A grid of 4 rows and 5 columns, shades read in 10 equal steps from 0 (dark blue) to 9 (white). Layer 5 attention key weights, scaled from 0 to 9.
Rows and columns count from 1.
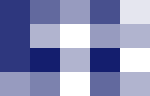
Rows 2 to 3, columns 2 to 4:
6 9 5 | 0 6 0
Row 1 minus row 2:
0 -3 -4 -3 2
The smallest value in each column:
1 0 5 0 6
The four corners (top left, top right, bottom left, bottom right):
1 8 5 6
